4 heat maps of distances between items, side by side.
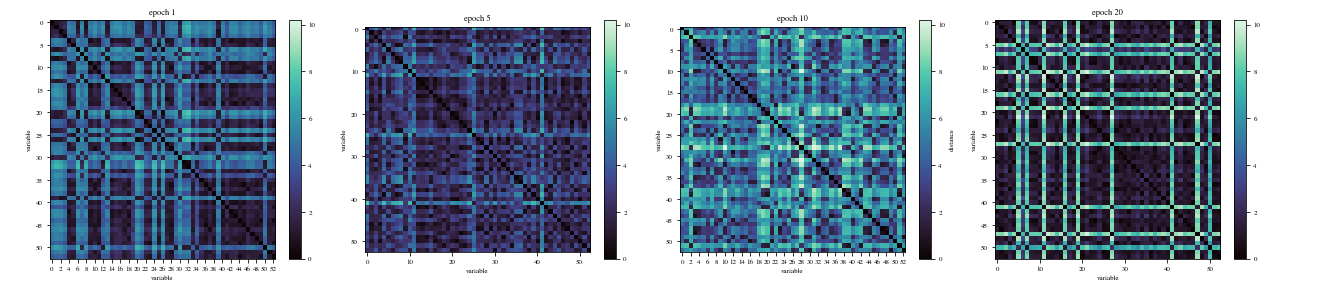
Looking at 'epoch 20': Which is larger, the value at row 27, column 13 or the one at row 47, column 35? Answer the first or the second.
the first
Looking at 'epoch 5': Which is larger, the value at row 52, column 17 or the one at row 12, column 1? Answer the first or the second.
the first
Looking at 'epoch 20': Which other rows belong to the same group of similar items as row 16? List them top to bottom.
5, 7, 11, 19, 27, 41, 47, 50
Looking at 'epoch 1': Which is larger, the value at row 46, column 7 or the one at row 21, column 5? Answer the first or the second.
the first
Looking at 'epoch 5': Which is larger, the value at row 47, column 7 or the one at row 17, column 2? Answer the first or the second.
the first
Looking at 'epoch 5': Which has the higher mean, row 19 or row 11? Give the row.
11
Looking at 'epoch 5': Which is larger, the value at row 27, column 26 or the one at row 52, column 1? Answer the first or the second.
the second
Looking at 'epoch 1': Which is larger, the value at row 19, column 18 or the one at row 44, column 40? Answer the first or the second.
the first
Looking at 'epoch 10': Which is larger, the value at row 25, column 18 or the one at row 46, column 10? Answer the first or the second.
the first
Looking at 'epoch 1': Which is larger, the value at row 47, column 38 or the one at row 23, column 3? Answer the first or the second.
the second
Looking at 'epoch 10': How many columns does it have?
53
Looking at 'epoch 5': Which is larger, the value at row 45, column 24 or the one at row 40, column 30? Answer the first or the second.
the first
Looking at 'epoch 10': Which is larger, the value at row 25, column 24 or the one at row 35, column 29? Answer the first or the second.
the second
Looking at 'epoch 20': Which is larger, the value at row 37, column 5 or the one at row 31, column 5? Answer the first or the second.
the second
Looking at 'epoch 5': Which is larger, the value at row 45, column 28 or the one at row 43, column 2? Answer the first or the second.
the second
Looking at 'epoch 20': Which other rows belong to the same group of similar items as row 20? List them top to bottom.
0, 1, 2, 3, 4, 6, 8, 9, 10, 12, 13, 14, 15, 17, 18, 21, 22, 23, 24, 25, 26, 28, 29, 30, 31, 32, 33, 34, 35, 36, 37, 38, 39, 40, 42, 43, 44, 45, 46, 48, 49, 51, 52
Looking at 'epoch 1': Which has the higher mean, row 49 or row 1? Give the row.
1
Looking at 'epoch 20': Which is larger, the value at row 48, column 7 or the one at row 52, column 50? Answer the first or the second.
the first
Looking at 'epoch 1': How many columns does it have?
53
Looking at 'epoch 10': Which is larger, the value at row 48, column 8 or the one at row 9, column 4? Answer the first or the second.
the second
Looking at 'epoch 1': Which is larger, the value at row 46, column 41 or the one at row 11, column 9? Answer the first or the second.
the first
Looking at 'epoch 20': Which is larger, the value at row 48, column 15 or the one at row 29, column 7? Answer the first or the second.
the second
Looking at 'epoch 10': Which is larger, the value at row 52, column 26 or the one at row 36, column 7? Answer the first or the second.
the second
